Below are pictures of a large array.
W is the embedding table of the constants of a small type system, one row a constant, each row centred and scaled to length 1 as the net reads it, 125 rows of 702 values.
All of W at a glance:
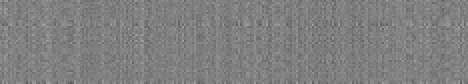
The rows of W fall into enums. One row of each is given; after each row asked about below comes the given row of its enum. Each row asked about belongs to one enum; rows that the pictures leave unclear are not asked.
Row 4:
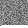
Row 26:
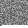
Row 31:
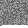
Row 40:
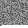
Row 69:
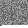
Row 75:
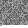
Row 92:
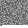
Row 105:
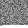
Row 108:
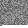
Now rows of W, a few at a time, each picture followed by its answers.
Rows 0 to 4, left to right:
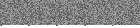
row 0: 105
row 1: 69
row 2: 69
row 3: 105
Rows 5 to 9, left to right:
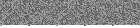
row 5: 75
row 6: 108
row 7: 75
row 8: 69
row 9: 40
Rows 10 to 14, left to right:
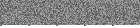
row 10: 108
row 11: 92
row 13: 69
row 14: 69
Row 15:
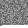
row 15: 105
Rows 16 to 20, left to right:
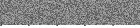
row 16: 108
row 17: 26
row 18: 105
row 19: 69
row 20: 92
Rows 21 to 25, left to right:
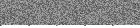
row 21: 26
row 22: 105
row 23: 4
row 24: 108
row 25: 40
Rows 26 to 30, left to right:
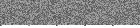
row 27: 75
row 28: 26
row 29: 108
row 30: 31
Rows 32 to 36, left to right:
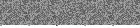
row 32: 75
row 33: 75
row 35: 75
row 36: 75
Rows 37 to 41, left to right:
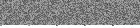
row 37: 75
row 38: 75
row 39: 31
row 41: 69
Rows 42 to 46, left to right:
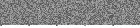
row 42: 105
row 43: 105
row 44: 26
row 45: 75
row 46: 105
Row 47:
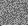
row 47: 31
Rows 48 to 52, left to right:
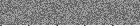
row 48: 108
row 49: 31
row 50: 105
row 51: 31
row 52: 69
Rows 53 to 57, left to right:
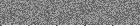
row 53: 26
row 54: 4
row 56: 108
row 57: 31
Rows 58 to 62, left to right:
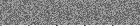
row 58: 75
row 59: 4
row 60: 69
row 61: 69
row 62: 31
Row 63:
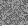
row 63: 75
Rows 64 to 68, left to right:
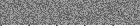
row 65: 105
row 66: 69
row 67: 31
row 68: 92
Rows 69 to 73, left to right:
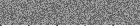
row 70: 31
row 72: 75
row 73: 92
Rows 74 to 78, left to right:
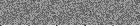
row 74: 31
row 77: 92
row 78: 75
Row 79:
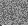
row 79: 69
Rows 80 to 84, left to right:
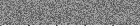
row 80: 4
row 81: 69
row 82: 26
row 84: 108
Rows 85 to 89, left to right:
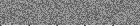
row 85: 26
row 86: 105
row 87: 105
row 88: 69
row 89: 108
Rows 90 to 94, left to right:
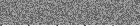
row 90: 92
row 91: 26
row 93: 69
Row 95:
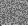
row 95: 26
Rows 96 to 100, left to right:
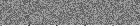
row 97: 108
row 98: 31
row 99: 105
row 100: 75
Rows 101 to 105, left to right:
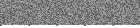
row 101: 26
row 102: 105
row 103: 92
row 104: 69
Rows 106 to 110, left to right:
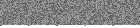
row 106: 31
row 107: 31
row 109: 75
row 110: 105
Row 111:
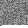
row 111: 31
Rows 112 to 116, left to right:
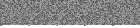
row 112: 105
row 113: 75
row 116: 105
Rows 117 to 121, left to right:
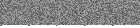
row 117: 108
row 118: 69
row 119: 4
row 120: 31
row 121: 26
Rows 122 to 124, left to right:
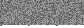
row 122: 108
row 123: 31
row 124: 31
